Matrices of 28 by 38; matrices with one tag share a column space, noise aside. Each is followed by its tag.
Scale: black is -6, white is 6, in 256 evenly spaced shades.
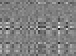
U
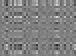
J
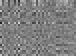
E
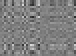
J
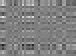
J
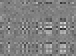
U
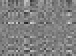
E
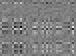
U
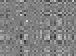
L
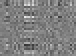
J
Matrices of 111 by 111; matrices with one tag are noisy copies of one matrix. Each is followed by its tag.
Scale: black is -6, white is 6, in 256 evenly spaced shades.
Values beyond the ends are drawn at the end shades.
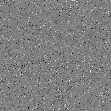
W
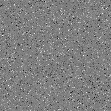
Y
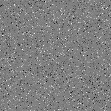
Y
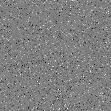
W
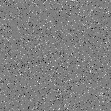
W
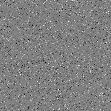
W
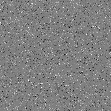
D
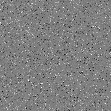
D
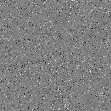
W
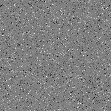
Y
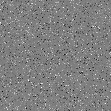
D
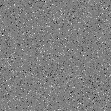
Y
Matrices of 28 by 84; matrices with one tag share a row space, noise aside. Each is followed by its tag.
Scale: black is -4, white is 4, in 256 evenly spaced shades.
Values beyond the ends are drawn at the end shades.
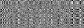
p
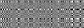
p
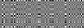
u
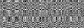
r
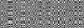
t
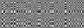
u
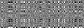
t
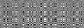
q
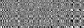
p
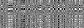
t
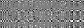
p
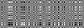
t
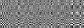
p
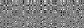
q
